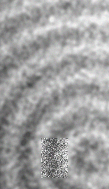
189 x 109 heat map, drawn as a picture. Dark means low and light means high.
Odd rows or columns: none. Mirror symmetry: none. Ninth with the highest average: top right. Rings: centred on the bottom right. Average level on the scale: 60%. Slope: up to the top right. Odd patch: rougher, in the bottom middle. Roughest part: bottom middle.
